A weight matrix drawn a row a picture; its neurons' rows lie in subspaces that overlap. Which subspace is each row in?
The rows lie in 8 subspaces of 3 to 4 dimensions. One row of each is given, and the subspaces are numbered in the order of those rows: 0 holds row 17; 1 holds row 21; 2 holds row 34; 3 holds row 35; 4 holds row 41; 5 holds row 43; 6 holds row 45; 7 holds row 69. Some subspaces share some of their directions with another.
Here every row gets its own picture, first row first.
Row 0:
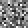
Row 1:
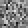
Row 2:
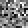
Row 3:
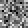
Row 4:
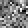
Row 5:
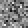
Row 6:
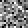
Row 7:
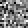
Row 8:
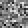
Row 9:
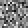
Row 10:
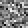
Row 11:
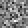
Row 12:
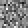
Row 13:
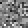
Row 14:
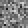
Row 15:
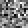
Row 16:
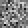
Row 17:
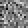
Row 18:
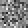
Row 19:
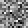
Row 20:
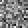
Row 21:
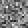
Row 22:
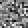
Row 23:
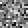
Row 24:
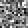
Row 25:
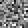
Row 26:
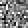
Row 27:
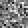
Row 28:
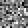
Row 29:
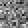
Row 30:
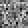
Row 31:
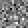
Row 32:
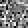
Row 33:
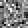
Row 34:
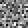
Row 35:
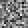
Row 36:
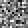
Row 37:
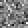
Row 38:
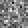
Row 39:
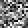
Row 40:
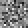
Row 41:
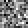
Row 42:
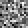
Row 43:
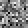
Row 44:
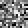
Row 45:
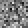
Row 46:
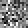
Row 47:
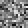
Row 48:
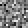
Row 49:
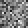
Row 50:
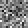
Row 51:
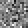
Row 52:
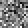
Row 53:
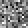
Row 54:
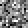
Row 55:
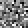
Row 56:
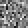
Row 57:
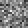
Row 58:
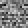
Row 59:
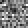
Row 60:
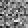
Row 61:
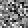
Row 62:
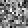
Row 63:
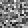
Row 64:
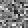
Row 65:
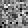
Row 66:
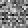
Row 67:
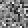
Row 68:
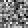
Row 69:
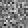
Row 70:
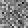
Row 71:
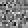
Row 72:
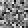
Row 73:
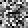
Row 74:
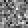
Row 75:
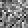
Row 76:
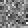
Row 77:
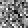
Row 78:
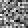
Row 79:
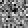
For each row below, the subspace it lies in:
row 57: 3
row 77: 2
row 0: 6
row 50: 3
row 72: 5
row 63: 1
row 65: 1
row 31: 6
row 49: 2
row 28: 6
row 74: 4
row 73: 2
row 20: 7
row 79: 7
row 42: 1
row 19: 2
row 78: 3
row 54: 5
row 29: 1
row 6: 7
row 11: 3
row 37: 4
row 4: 1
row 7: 0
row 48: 5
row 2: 4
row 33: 4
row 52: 3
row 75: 3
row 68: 4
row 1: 5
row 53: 1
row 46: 5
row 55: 5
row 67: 1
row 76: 4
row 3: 3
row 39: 2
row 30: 1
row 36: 3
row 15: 4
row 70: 2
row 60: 3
